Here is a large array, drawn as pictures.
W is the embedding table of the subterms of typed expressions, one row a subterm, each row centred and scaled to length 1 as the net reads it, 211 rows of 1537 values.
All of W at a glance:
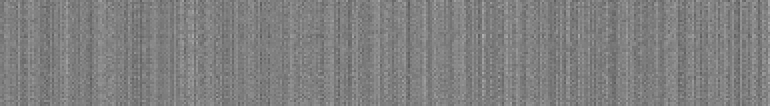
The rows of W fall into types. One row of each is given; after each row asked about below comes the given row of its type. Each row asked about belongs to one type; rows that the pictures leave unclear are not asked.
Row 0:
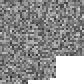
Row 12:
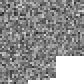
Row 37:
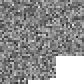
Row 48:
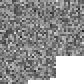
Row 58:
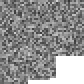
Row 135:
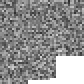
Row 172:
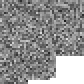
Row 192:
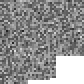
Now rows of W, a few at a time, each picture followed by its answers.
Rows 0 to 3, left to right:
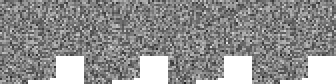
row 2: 192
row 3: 0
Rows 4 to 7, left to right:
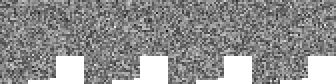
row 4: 135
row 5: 192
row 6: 58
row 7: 37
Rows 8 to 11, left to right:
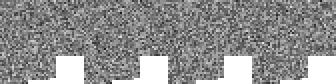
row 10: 192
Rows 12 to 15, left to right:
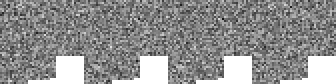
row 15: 12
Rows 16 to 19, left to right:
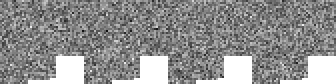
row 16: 192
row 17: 192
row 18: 0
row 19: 37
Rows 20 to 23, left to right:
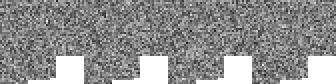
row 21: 58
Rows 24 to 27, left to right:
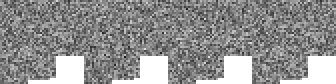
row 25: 192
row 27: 58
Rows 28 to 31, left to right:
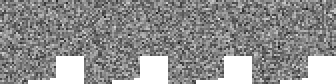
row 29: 58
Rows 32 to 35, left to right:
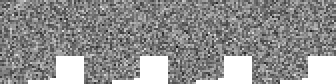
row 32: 192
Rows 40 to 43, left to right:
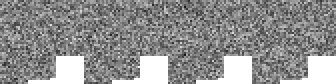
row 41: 48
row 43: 58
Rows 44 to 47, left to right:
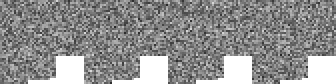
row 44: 58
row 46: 37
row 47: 0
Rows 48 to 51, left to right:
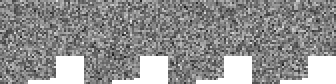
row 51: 192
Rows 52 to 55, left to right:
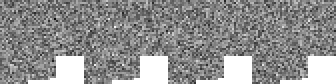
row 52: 58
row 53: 192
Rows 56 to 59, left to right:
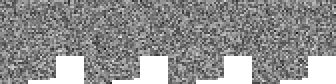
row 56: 135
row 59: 48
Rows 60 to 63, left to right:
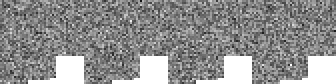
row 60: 37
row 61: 172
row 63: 48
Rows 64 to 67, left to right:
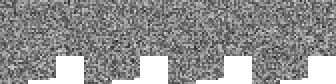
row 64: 135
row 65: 48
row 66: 12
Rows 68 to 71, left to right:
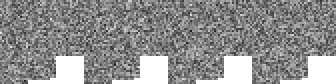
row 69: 192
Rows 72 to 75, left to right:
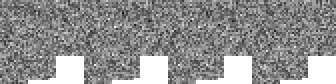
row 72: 172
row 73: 192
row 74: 192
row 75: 48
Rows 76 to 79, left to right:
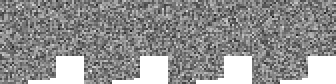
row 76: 12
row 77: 135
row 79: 58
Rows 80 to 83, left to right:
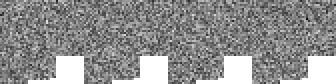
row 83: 172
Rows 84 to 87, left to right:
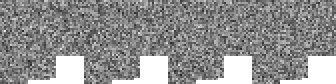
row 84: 192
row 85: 48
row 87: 0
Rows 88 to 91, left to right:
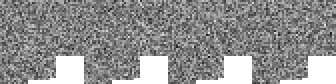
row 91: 12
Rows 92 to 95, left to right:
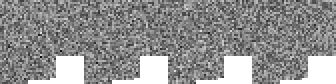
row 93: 135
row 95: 172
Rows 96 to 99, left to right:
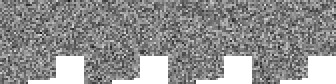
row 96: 58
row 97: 172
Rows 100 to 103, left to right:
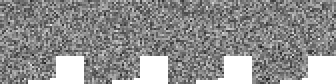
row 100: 37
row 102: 37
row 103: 172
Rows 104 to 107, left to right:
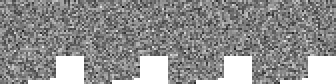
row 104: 48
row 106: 172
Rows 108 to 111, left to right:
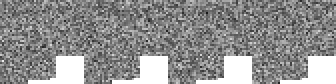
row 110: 135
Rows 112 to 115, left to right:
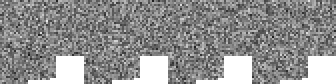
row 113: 0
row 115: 48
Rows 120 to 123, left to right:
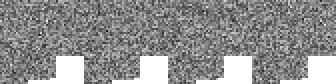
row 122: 172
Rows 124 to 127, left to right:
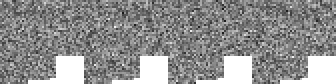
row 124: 37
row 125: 192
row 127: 172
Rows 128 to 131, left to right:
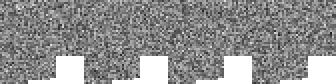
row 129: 0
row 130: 48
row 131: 12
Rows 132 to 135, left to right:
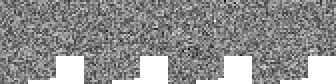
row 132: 58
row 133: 12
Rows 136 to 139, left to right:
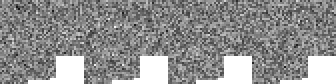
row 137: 192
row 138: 58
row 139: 135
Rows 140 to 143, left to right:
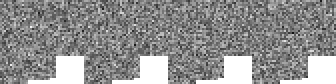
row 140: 192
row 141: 0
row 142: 0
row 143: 135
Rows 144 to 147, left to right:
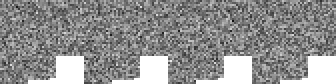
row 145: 12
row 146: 172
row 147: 58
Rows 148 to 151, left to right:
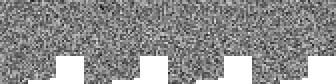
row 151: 58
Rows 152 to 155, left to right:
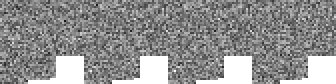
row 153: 135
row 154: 135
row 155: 0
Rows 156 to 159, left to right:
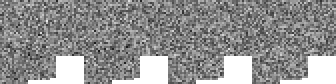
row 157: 135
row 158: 58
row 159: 58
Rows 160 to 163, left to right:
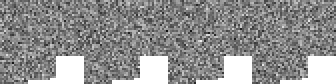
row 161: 48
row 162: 37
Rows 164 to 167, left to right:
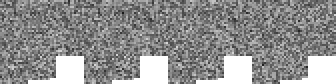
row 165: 135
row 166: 135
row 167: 58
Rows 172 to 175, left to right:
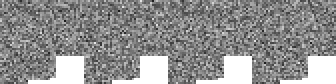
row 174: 37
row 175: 58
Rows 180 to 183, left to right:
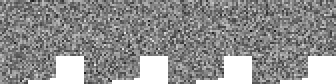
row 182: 48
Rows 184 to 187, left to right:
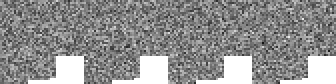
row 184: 58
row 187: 135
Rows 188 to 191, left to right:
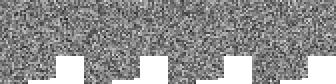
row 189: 48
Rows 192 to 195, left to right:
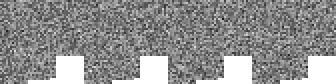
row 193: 135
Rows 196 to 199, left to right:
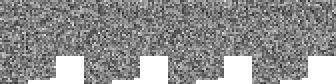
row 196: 12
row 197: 48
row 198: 48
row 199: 172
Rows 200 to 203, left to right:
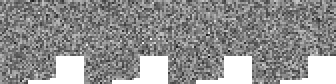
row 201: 172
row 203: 135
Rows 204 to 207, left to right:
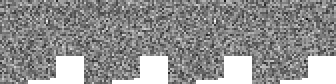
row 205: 37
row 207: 135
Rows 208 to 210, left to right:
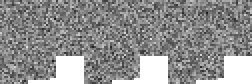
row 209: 172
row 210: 135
